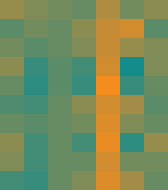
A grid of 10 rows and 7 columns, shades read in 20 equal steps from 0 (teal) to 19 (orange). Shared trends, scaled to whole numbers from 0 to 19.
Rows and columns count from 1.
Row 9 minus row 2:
3 -4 0 -3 1 -8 2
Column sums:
77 49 69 71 162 81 80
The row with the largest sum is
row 2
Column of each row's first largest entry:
5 6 5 5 5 5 5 5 5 5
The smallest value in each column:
4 2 6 3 13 0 6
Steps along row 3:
down up up up down down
